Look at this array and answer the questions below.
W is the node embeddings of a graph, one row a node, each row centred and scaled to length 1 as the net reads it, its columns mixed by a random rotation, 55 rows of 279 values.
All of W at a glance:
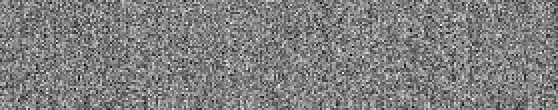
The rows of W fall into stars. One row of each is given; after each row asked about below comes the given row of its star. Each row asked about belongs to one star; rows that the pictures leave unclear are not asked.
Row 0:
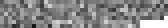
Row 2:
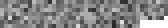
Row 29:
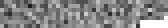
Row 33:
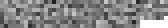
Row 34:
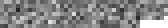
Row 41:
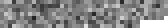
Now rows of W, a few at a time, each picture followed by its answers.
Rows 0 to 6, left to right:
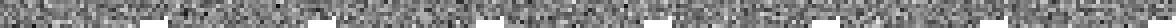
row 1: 33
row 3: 0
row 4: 2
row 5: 34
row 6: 2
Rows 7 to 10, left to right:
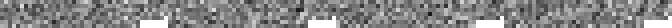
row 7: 41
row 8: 2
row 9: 41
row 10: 41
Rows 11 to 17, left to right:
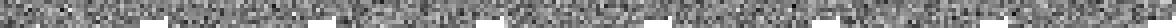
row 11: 34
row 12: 0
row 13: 34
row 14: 29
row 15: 2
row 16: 41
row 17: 29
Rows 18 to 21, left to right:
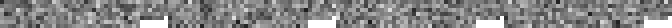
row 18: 29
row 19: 41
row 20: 2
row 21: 33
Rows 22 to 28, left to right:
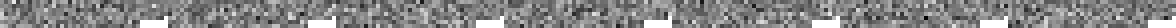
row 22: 2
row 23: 41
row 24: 29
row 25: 2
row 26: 2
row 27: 0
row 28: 34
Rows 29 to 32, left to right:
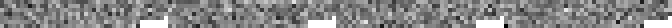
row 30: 29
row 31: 41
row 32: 33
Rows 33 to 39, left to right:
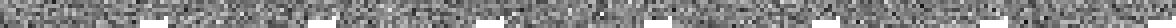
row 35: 2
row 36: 41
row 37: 0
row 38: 0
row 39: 0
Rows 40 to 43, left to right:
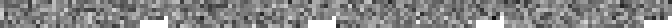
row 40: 2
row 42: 34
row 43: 29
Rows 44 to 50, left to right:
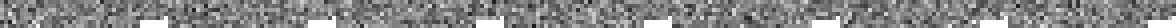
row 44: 34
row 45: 41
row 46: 41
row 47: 29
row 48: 33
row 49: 41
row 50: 34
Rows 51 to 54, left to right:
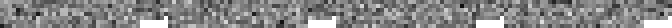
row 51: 33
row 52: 33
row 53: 34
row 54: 33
